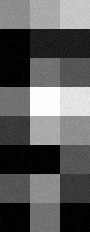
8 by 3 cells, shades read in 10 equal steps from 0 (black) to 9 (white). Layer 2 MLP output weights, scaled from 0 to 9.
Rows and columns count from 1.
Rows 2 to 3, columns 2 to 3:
1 1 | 4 3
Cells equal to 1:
2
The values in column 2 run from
0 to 9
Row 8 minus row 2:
0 3 -1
